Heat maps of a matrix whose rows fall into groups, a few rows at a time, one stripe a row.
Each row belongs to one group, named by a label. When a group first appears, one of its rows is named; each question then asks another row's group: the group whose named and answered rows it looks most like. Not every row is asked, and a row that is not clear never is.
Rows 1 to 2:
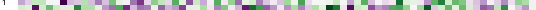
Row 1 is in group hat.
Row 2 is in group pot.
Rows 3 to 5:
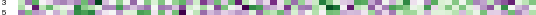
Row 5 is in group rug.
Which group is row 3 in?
hat
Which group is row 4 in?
pot
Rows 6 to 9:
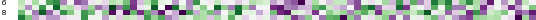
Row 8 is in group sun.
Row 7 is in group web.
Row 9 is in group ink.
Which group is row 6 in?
web
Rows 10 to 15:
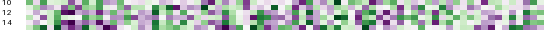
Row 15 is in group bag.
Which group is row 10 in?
bag
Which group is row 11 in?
ink
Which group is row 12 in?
hat
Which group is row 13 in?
pot
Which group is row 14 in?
hat
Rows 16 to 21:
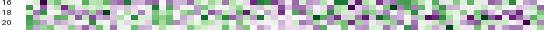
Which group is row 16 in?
pot
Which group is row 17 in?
ink
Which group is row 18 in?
hat
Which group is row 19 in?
web
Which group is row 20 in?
ink
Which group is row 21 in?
web
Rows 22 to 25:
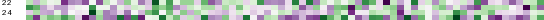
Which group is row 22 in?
hat
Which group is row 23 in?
ink
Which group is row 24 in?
rug
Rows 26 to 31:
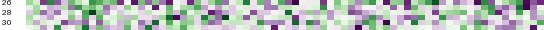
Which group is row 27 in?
rug
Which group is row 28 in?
rug
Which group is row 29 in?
ink
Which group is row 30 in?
hat
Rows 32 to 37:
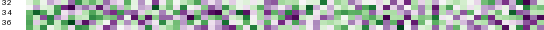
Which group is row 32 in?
rug
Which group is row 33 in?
hat
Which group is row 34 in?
bag
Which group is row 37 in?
bag
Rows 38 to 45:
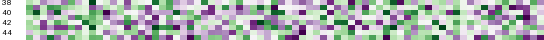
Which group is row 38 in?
ink
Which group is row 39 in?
web
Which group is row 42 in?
pot
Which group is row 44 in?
bag
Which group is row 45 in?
sun
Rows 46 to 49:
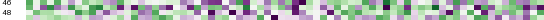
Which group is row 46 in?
bag
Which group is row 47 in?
sun
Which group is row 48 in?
bag
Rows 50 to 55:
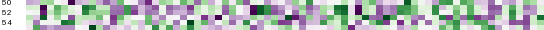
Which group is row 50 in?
hat
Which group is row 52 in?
pot
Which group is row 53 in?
bag
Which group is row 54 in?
web
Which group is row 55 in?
rug
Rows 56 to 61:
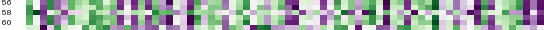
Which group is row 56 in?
sun
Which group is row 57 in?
sun
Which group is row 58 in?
ink
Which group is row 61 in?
pot
